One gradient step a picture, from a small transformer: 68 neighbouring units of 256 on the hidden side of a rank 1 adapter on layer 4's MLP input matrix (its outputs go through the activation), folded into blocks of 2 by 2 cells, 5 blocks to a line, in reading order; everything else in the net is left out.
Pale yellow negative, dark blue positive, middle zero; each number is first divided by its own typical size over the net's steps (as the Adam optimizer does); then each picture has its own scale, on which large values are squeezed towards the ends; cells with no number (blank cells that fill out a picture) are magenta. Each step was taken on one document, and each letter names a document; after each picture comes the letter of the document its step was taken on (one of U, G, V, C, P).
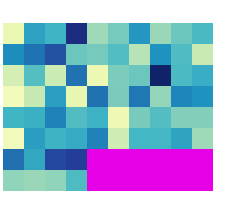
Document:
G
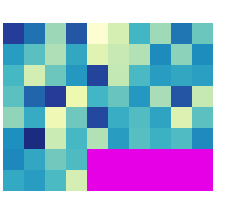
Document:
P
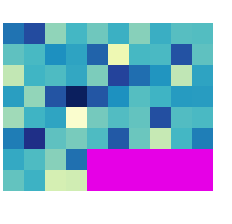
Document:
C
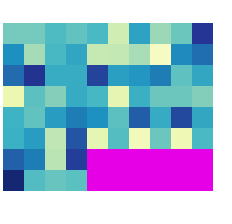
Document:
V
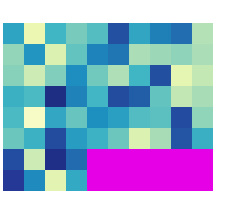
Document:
V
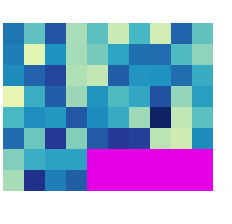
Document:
G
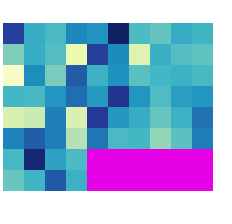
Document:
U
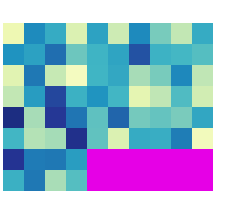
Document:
V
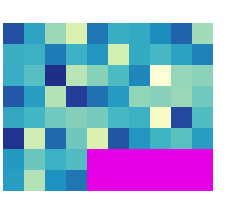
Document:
G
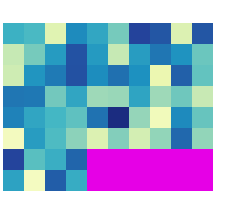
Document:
G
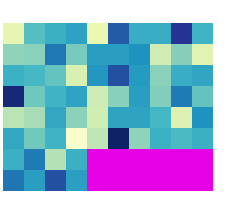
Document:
U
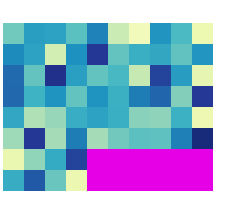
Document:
V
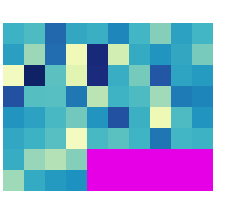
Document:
U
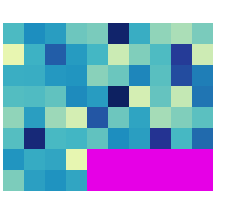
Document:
C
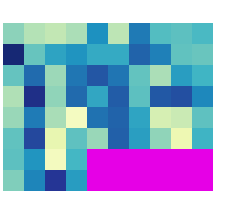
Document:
P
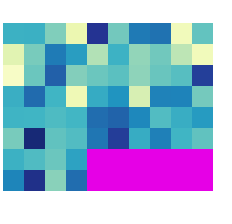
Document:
C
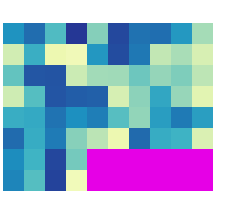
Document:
G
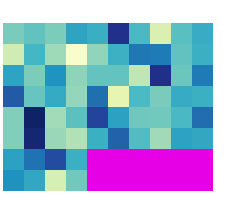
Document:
U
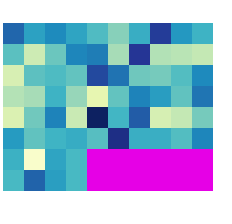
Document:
P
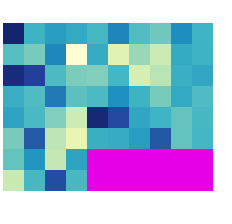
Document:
U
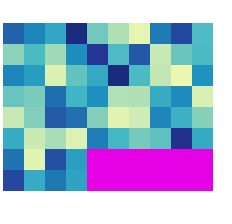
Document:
V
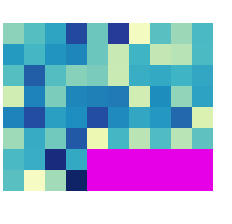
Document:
G
